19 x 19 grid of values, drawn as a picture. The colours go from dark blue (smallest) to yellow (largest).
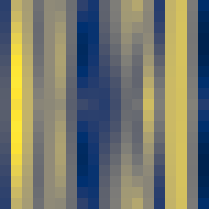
Slope: none. Calmest part: centre. Mirror symmetry: top to bottom. Grain: streaks running down. Ninth with the highest average: middle left.
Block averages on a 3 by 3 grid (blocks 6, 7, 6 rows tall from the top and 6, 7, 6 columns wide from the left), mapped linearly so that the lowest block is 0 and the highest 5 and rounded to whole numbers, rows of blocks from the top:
4 1 3 | 5 0 4 | 4 1 3
